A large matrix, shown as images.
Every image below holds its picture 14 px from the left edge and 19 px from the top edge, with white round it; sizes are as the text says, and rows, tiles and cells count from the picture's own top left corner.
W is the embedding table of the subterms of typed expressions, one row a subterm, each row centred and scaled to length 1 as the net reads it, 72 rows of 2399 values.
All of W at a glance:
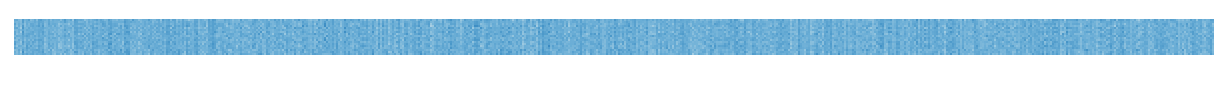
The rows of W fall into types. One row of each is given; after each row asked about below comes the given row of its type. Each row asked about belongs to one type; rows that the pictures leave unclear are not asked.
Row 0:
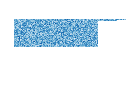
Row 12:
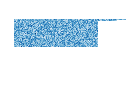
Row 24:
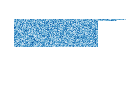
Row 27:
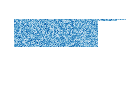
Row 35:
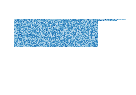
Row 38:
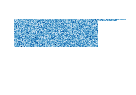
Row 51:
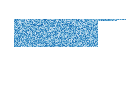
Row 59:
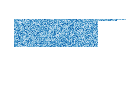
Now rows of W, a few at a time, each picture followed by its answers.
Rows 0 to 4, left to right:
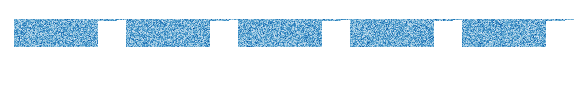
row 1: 35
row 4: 35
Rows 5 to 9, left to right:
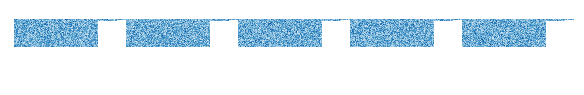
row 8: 0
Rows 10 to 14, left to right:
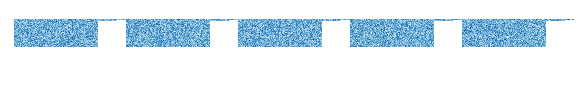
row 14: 12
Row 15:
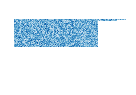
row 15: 27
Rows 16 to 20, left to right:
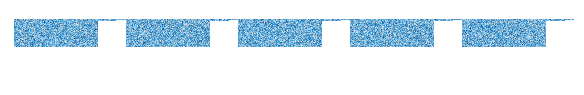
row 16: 24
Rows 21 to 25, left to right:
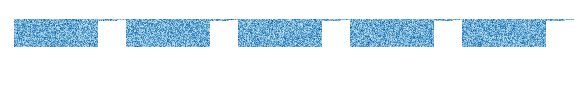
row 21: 35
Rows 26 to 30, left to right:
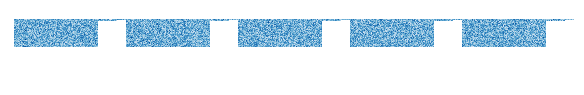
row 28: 24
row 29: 51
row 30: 35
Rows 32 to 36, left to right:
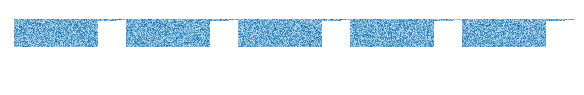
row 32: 0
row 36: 51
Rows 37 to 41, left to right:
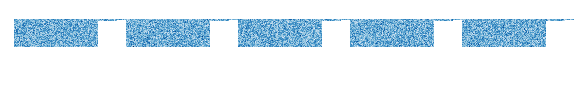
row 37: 0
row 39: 27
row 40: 59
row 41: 12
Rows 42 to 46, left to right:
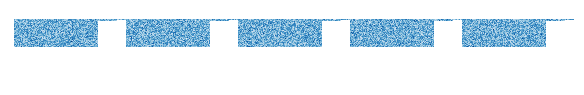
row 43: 0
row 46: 51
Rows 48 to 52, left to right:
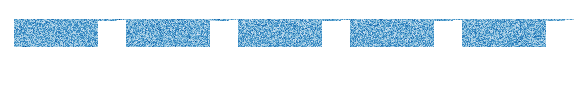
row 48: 0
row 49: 24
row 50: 51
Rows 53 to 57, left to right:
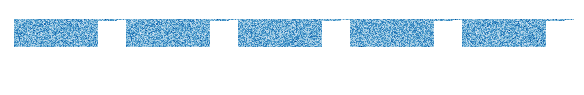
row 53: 0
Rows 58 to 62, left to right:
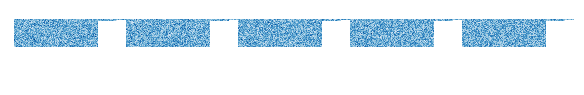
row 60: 12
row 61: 12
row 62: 24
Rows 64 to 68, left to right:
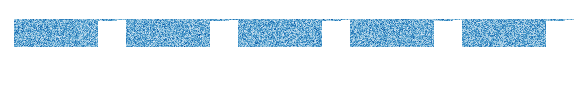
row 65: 51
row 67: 24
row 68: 24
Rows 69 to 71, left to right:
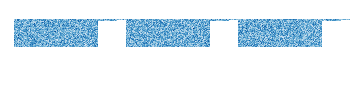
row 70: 35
